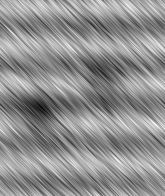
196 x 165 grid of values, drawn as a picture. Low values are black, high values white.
Dips: two. Histogram: bell-shaped. Slope: none. Stripes: horizontal, repeating 5 times.
